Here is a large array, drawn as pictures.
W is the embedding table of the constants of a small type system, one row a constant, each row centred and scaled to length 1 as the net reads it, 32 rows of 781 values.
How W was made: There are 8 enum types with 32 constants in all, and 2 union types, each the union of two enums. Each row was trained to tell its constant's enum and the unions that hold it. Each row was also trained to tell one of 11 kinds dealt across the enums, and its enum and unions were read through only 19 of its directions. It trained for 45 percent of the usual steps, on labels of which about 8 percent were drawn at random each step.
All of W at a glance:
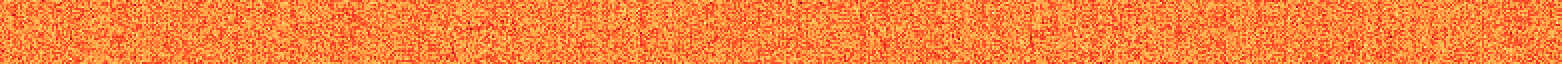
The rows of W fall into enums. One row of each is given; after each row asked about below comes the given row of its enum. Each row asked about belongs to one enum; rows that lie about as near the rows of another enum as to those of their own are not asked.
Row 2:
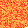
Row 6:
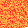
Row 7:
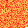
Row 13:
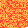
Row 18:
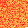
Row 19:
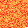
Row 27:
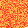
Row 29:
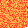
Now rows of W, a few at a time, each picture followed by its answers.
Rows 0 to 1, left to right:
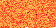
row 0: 13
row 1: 6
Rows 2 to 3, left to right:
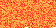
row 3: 6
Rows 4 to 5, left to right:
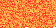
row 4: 29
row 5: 7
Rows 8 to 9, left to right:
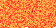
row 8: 13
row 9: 29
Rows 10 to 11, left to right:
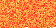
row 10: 13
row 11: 19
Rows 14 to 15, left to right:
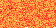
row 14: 2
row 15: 7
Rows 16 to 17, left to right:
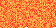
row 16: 18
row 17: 29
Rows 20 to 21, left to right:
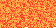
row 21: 29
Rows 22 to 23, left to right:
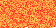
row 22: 13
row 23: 6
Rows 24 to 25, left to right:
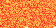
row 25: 7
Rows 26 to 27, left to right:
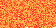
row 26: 2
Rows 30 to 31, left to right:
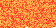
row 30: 7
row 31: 6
